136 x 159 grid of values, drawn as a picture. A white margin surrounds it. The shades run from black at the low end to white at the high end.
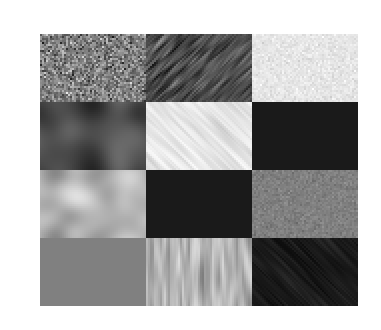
The table splits into 4 rows of 3 panels. Panel 1,1: middling, fine-grained, strong in contrast. Panel 1,2: low, slanting up to the right. Panel 1,3: very high, fine-grained, faint in contrast. Panel 2,1: low, smooth. Panel 2,2: very high, slanting down to the right, faint in contrast. Panel 2,3: very low, flat. Panel 3,1: high, smooth. Panel 3,2: very low, flat. Panel 3,3: middling, fine-grained, faint in contrast. Panel 4,1: middling, flat. Panel 4,2: high, streaked downward. Panel 4,3: very low, slanting down to the right, faint in contrast.
